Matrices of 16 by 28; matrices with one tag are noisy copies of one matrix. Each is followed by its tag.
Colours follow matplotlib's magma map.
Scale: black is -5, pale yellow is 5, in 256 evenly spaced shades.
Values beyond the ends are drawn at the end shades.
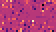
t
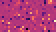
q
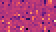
q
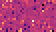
t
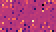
t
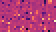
q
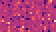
q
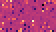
t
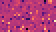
q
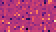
q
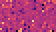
t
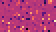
q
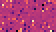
t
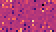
t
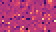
q
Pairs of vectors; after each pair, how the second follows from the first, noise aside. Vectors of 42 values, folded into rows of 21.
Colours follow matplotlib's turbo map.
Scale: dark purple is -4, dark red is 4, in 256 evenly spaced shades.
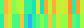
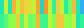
wrapped around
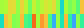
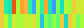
wrapped around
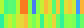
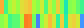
wrapped around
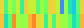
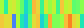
wrapped around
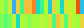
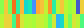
negated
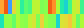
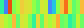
negated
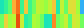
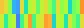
negated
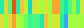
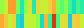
wrapped around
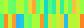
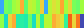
wrapped around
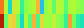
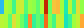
wrapped around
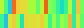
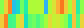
negated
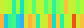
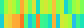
negated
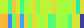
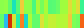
negated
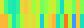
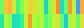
wrapped around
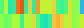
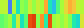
wrapped around
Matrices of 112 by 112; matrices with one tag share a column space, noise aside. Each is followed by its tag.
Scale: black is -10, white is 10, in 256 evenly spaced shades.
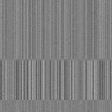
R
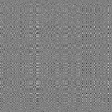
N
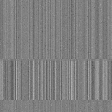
R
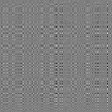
N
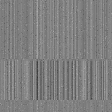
R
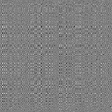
N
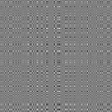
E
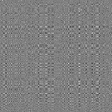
N
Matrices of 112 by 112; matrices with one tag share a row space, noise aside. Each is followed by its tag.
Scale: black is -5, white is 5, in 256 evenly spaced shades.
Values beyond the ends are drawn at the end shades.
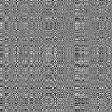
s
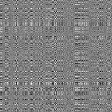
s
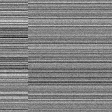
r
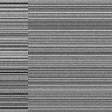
r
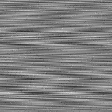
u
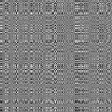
s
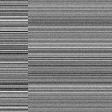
r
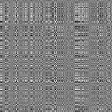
s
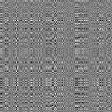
s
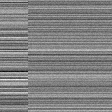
r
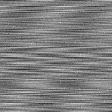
u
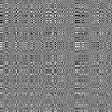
s
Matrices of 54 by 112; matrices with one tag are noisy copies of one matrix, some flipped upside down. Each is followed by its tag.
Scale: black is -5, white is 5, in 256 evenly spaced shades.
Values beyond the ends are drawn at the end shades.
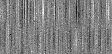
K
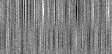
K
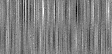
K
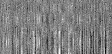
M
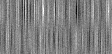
K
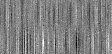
K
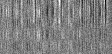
M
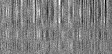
M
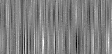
K
